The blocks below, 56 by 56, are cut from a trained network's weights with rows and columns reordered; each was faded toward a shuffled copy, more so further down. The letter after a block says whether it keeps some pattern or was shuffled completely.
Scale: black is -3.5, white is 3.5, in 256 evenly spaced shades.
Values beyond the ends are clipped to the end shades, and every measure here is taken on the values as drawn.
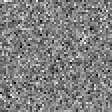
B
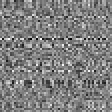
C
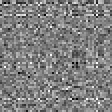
C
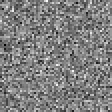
B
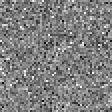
B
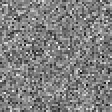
B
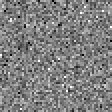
B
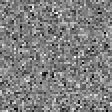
B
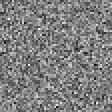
B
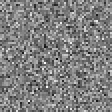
B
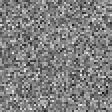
B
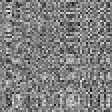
C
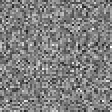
C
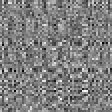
C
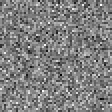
B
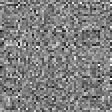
C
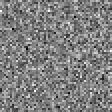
B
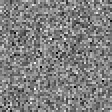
B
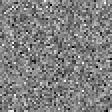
B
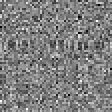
C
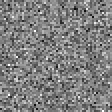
B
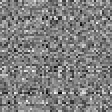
C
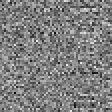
C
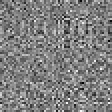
C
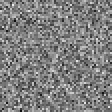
B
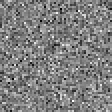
B
